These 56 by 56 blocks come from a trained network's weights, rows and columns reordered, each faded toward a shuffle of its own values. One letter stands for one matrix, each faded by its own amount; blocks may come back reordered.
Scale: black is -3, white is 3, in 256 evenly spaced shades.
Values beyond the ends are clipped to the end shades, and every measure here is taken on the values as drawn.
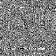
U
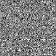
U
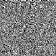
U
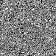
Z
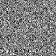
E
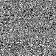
Z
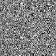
E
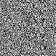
E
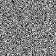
E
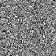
E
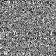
Z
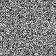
Z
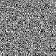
U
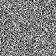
E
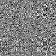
E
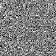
U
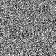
Z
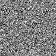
Z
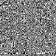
U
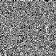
U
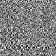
U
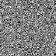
U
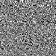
U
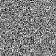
E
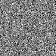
Z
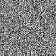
E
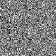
E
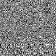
U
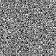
E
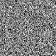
E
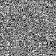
E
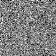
Z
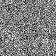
Z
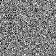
Z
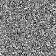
Z
